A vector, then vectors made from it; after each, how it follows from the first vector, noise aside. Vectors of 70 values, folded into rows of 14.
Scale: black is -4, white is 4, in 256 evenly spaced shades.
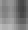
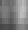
negated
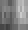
negated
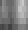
negated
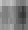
wrapped around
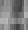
wrapped around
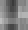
wrapped around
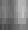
negated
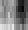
scaled up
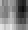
scaled up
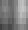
negated
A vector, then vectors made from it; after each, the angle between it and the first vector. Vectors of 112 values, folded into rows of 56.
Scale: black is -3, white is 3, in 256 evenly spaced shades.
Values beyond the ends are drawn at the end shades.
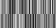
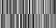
partly aligned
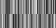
partly opposed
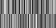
orthogonal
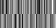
partly opposed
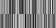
nearly parallel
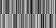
partly opposed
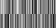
partly aligned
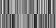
orthogonal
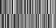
orthogonal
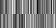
nearly opposite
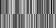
nearly opposite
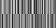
orthogonal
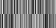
orthogonal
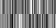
partly aligned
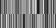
partly opposed
